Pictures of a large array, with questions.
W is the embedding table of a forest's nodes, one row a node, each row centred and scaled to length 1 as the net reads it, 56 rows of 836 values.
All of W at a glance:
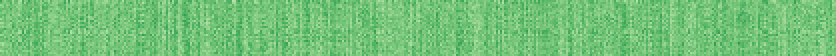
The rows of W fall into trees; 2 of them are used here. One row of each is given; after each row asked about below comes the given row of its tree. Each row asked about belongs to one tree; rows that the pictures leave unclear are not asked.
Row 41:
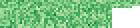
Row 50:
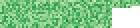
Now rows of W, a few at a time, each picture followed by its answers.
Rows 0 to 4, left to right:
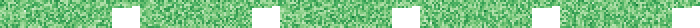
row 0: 41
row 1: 41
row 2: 41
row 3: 41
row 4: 41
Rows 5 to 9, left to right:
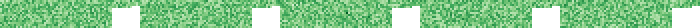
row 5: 50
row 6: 50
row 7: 41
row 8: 41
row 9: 41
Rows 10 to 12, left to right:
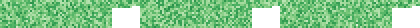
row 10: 50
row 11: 41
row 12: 50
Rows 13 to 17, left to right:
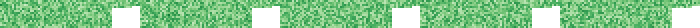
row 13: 41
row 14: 41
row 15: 41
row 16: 41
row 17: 50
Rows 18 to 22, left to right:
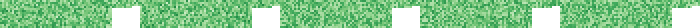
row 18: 50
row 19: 50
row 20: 41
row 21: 41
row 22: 50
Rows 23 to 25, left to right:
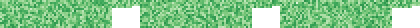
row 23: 50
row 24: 41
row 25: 50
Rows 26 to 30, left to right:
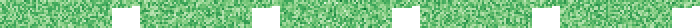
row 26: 50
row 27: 50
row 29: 41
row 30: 41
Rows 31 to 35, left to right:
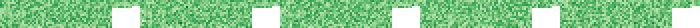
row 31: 41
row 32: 41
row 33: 41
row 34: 50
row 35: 50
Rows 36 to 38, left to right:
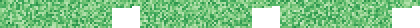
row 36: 41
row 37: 41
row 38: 41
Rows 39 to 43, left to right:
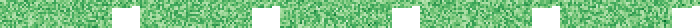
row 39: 50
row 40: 41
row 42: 50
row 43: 50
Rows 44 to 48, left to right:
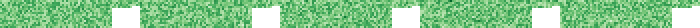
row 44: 50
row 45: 50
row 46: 50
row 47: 41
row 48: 50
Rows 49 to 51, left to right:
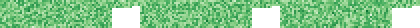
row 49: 41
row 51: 50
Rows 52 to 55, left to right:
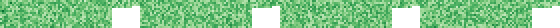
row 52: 50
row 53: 41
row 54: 50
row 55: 41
